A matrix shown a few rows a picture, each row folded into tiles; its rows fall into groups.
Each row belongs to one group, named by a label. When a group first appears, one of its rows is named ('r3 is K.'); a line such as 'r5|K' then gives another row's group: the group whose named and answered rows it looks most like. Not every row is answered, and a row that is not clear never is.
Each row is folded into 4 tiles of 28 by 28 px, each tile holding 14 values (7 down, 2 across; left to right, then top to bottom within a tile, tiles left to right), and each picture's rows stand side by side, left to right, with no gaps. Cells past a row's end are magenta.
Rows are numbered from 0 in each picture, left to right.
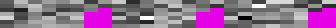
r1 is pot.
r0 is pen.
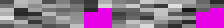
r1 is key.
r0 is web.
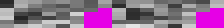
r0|web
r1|web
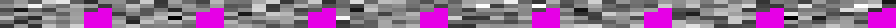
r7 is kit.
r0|pen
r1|pot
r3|pen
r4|pen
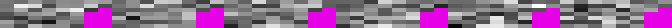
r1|pen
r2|kit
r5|pot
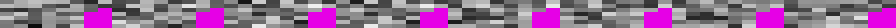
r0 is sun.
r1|key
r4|web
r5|web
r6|web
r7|pen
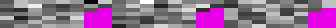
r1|kit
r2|web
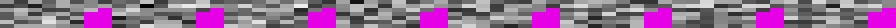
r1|kit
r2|key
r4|key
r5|sun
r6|sun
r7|pot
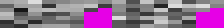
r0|kit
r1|pot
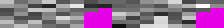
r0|key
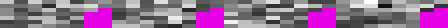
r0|pot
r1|key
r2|key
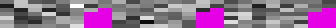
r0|web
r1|kit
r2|sun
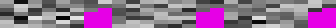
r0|pot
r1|key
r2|kit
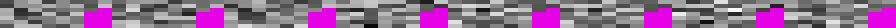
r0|web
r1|key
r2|web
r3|sun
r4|sun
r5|sun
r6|sun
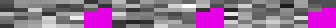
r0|pen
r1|kit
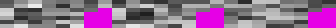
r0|web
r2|key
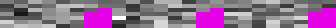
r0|key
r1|pen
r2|sun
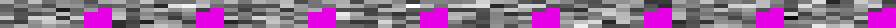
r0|pot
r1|kit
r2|pot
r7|kit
